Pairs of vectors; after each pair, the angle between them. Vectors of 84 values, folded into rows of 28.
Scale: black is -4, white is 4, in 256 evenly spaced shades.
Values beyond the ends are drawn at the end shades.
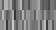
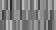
partly opposed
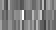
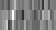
partly opposed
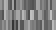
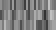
partly aligned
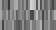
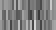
orthogonal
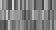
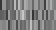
partly opposed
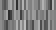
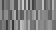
partly aligned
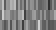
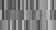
nearly opposite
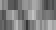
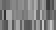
partly aligned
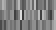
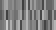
partly aligned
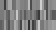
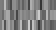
nearly opposite
